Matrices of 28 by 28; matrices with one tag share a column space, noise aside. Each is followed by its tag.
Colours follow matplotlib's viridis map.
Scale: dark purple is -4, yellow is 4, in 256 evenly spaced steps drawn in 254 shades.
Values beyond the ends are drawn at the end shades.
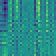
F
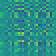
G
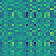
G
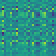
G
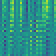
F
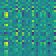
G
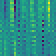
F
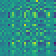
G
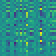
G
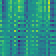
F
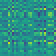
G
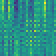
F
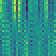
F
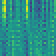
F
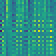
F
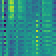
F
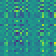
G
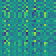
G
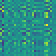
G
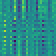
F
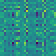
G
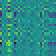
G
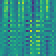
F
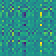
G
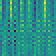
F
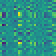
G
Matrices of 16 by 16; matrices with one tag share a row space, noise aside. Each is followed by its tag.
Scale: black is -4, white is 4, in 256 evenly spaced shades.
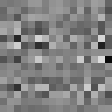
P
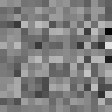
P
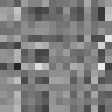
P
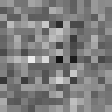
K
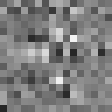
K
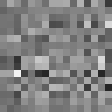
P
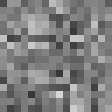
K
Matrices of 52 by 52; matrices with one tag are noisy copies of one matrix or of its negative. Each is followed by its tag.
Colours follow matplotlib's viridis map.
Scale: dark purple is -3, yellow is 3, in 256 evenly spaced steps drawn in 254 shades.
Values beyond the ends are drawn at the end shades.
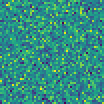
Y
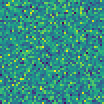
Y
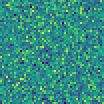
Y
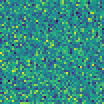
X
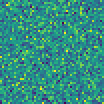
Y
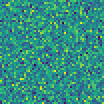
Y
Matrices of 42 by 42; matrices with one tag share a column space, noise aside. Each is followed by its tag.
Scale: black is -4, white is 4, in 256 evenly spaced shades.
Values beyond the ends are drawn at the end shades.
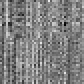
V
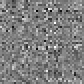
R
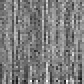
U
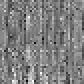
U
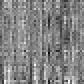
U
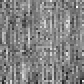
U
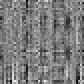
U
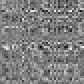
R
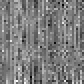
U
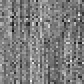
V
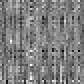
U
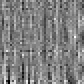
U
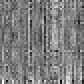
U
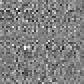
R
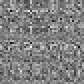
R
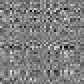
R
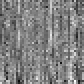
U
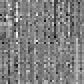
V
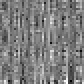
U
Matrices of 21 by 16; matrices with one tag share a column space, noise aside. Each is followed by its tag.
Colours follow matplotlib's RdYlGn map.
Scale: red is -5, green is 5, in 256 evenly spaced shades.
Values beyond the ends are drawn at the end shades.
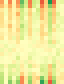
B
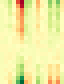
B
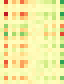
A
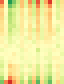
B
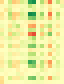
A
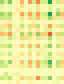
A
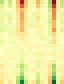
B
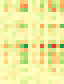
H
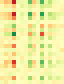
A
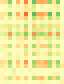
A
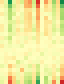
B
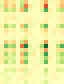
H
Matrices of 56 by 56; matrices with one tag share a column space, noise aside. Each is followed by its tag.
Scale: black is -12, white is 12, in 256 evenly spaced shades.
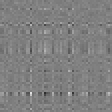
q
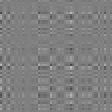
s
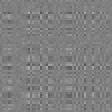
s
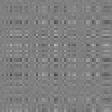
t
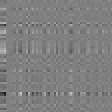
q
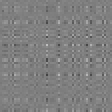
t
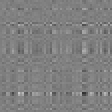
q
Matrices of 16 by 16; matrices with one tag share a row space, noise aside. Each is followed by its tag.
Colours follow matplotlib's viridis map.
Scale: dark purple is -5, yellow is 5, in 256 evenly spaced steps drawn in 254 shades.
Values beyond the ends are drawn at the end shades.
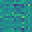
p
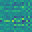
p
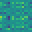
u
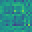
p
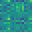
u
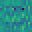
p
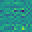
p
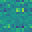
u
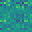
u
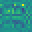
p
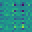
p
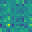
u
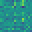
p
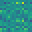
u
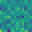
u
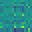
p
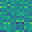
u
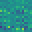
u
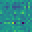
p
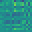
p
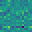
u
